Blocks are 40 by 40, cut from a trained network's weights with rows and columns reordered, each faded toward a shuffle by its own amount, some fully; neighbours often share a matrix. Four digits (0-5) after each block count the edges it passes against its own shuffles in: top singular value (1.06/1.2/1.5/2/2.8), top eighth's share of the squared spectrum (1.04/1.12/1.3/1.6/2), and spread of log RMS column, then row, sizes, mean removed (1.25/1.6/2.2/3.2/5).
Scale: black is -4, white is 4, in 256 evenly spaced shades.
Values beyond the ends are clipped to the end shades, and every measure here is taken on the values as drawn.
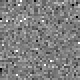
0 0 0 0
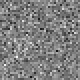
0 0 0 0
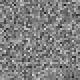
2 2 1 0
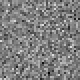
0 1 0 0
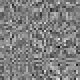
3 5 3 1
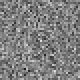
1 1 0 0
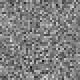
2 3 1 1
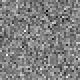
0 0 0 0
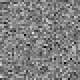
1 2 0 0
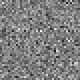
2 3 0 1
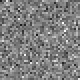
1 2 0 0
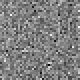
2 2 0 1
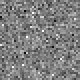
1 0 0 0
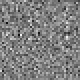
2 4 2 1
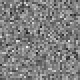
1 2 0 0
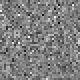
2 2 1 0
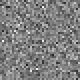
2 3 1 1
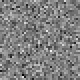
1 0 0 0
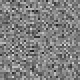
3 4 2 0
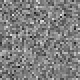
1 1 0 0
